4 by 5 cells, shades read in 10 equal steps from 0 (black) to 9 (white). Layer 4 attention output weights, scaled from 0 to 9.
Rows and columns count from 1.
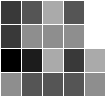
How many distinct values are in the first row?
4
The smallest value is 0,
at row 3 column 1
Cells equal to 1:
1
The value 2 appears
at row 1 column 1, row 2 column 1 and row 3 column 4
